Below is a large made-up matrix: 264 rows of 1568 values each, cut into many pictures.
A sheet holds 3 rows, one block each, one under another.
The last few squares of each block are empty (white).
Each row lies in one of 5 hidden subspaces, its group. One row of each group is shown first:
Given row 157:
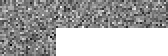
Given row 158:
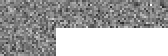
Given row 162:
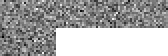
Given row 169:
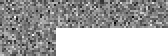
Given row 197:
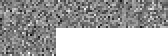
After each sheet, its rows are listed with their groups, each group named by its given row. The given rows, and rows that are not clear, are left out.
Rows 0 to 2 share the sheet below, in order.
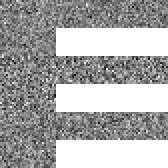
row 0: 169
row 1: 169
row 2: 162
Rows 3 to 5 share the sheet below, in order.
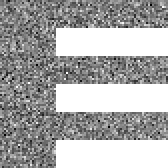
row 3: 158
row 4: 162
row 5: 169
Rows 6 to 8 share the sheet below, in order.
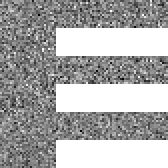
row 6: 158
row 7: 158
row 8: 157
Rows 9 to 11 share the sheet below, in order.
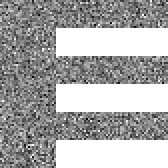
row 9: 158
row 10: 197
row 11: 197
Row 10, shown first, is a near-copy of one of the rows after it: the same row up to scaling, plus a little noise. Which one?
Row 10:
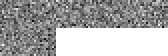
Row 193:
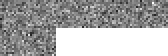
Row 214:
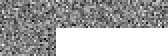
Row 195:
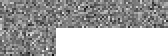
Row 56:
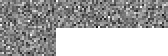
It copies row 214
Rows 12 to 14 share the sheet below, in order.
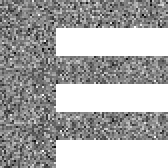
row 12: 158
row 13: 162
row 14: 162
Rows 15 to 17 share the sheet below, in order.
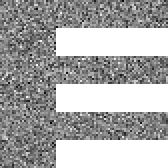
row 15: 157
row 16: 162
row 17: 162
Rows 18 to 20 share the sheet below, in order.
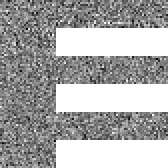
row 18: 158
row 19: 169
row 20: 197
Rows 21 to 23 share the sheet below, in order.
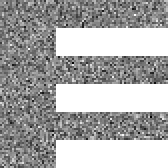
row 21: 157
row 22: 197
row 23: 158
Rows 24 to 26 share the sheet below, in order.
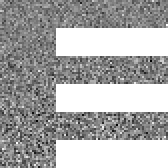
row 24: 169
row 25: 158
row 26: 162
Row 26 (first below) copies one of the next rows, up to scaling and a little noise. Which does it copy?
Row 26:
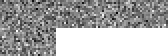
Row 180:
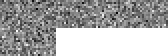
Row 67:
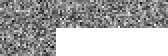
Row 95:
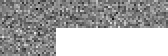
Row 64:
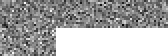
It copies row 180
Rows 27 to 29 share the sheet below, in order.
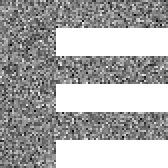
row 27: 157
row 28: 197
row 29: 197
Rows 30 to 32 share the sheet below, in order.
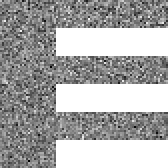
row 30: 157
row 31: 162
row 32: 157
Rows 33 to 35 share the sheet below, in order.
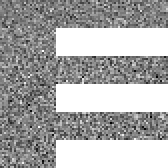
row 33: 162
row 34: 157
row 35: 158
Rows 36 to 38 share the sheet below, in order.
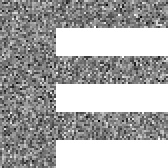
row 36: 157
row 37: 157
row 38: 169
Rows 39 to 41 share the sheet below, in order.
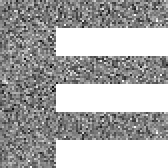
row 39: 157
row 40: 162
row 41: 157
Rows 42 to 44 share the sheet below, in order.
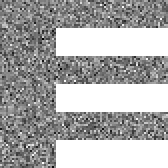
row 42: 162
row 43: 157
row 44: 197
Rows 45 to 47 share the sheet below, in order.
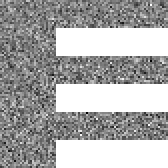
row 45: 158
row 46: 158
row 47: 169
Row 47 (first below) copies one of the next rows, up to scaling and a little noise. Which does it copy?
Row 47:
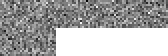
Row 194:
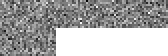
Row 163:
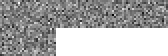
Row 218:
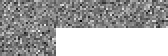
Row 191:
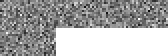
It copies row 194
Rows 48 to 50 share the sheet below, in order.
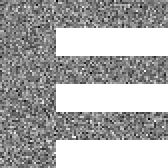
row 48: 197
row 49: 169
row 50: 197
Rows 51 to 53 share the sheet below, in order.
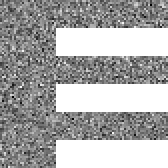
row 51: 158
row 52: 157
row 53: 197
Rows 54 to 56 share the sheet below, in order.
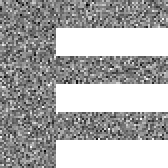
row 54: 169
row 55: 197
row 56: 197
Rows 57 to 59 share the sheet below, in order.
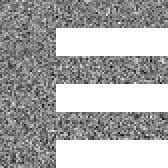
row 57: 157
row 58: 158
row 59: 158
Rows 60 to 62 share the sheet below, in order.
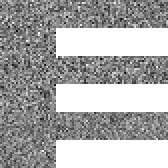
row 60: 162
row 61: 197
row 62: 162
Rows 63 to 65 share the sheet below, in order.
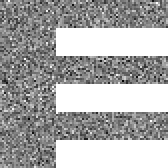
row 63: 169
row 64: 162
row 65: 197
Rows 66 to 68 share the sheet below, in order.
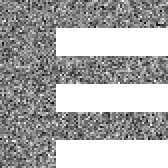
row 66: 157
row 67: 162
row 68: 169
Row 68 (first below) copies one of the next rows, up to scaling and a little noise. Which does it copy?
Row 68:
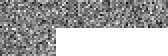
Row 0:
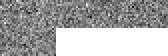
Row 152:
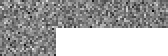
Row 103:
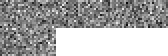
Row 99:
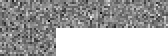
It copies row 103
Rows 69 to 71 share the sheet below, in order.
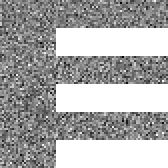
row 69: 169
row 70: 157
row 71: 169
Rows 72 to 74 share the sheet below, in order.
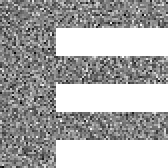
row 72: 158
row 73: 157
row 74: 169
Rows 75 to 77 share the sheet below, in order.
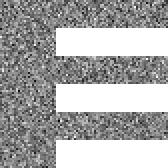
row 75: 157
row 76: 157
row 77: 157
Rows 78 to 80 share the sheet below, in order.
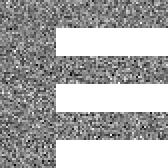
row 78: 169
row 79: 162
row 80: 158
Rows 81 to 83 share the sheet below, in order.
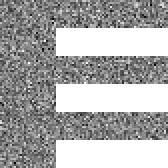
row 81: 158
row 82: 197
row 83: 169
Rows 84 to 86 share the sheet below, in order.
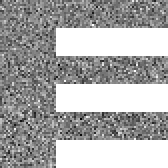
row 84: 169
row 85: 157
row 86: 169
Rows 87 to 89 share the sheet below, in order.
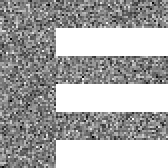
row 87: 197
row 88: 157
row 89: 169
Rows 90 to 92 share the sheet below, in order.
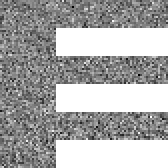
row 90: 197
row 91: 169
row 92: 158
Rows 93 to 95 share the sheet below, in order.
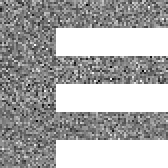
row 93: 169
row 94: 158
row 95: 162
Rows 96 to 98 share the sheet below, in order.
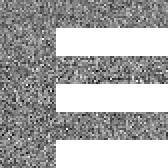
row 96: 162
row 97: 158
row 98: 162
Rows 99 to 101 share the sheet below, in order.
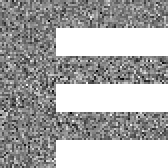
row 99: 169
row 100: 158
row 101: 197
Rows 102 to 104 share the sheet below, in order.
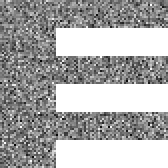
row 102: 158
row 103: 169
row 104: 169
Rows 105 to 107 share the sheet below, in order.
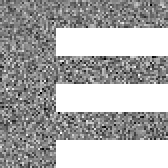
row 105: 158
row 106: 169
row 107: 197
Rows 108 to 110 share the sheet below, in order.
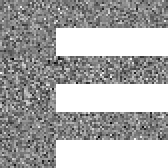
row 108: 157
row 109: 197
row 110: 158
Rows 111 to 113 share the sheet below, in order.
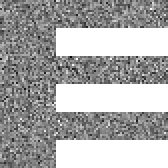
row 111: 197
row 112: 197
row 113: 157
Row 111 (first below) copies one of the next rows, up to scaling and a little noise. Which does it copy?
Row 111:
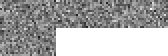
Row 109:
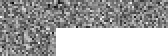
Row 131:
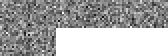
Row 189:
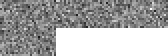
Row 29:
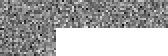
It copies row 189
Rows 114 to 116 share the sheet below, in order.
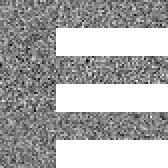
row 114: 157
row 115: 169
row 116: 158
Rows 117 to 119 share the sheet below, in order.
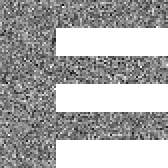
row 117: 169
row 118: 162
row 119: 158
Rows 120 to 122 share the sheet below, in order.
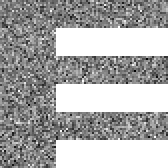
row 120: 162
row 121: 157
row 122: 162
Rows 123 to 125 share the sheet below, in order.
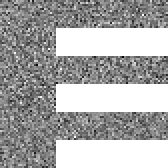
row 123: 158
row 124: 157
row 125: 157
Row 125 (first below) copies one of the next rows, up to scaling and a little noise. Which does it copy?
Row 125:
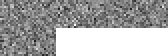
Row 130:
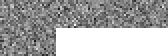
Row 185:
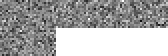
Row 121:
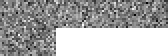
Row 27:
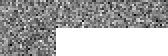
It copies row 130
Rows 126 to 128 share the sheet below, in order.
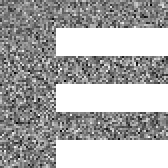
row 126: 158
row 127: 157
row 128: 162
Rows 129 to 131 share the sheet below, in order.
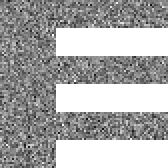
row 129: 158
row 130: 157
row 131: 197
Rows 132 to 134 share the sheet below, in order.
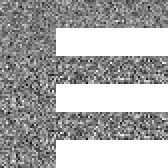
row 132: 157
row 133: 158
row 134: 158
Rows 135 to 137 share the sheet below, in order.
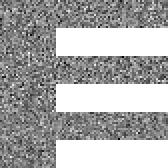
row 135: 197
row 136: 157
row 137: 162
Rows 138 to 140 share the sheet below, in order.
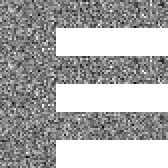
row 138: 158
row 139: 158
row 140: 162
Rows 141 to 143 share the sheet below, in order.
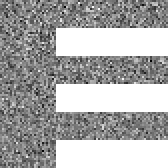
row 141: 197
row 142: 158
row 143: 162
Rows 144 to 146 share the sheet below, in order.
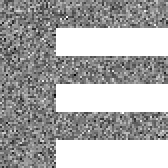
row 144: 162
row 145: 169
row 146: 157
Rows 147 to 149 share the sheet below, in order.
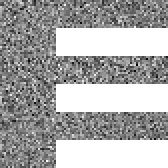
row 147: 169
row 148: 157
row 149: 197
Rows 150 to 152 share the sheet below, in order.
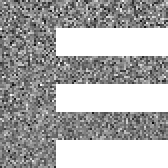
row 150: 157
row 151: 157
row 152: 169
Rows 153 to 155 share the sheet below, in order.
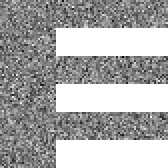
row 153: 197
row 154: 157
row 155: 158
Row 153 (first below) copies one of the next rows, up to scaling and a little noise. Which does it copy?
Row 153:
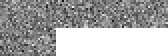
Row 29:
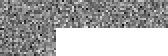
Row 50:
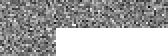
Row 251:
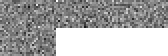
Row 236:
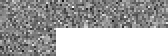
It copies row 236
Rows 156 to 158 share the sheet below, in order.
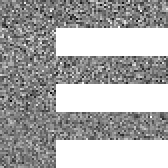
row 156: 162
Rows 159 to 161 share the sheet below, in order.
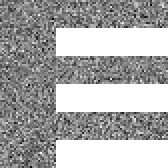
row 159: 158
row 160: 158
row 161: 157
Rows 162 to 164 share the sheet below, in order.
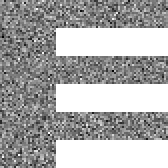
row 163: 169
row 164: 169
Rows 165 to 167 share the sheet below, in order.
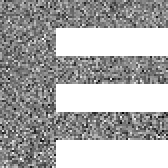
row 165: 162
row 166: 158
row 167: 157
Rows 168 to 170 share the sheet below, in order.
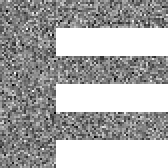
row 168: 158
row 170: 197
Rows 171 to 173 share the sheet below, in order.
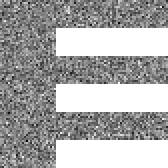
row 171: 157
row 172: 162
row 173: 158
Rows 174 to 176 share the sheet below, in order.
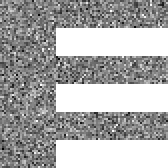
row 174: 158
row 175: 157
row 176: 162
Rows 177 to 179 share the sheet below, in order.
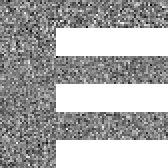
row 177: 158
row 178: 197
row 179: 162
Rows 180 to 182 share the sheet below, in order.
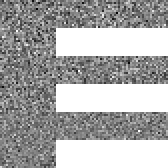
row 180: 162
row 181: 197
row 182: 169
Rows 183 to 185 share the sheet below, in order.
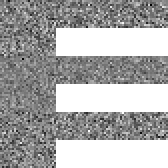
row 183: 158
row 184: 158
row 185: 157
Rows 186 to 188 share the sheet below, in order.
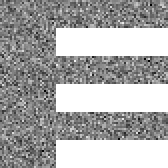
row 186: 158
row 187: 169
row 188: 162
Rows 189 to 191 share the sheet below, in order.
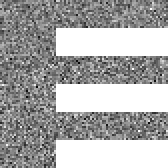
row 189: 197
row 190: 162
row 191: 169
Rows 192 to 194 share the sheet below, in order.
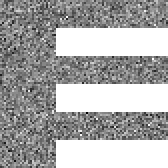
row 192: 162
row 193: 197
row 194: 169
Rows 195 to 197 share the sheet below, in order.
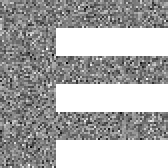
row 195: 197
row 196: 197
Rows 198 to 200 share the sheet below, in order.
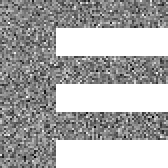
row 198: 158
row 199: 162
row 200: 169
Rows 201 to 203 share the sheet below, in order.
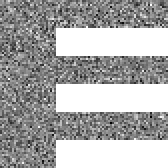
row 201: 158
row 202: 158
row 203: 158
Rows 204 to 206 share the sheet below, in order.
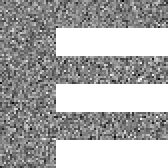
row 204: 157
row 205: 169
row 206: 169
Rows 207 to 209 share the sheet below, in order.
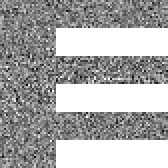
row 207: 197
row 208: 158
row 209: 169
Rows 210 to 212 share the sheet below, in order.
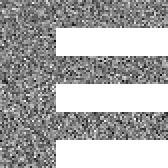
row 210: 197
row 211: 162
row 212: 157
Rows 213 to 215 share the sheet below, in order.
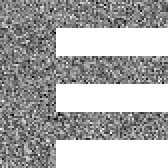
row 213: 162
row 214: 197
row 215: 197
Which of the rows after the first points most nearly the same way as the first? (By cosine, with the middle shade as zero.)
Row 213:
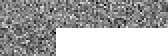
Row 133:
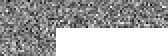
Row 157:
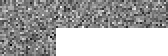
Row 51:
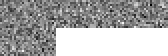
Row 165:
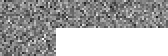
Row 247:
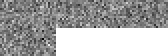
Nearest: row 247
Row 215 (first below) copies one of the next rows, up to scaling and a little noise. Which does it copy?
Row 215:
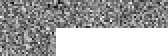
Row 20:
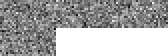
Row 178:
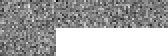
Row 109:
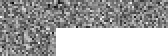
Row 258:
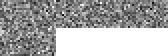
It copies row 109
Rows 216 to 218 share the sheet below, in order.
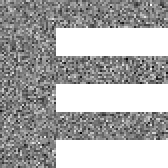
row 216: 158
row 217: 169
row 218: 169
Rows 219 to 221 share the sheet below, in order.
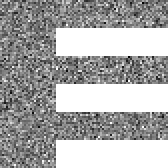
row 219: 157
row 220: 169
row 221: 158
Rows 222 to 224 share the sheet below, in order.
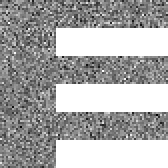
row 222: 158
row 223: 197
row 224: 169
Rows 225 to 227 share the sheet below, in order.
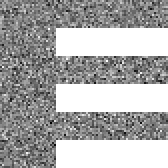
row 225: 197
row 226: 157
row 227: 162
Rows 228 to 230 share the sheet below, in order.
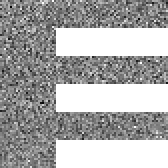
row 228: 169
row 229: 169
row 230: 157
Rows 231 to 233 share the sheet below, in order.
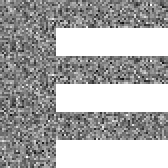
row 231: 158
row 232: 158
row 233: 162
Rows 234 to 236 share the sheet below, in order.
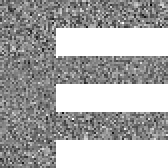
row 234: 158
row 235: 197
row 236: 197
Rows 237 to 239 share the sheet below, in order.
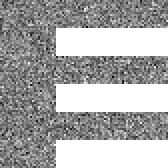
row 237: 197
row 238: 197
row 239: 162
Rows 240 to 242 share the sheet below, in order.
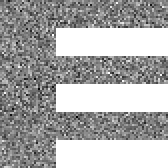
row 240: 158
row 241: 162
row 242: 162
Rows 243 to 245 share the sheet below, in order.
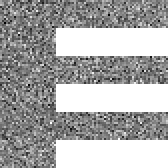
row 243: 169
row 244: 158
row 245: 162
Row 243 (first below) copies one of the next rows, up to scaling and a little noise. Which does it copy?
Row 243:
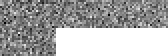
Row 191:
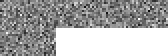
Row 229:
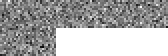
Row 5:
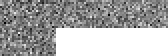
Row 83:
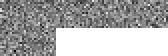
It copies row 5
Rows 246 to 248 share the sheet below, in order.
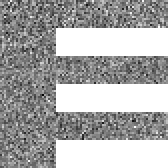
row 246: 169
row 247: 162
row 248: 157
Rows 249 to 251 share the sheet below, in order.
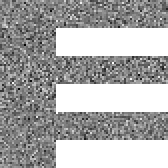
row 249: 162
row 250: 169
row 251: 197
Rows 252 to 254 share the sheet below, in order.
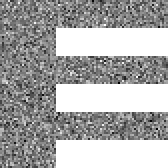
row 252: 169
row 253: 162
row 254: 197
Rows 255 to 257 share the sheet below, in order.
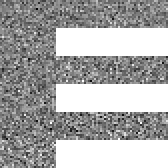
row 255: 162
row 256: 157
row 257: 162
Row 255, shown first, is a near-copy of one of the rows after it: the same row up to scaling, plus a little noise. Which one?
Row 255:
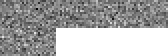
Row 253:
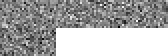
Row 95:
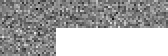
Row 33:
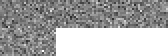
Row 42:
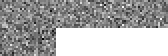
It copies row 95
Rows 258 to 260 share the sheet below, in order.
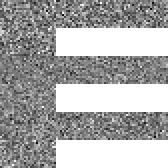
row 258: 197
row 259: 162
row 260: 162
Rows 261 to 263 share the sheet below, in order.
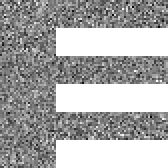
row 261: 169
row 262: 157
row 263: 158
